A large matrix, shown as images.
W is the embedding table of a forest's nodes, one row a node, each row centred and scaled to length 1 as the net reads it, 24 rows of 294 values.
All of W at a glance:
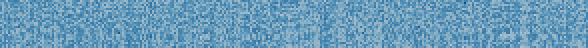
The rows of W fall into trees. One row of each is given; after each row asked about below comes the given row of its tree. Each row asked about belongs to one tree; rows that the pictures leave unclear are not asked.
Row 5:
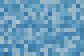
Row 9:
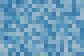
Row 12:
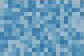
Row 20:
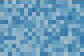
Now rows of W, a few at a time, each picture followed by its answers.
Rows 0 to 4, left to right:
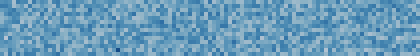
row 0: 9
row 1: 5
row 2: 12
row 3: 5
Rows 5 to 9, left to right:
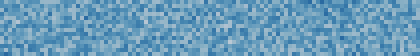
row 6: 12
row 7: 20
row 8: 20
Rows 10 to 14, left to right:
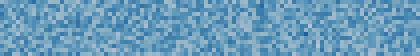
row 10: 5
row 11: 20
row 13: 9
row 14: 20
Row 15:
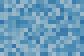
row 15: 20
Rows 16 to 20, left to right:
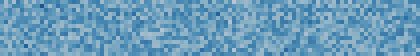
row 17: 12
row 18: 12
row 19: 12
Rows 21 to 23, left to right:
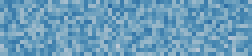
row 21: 9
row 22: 20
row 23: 20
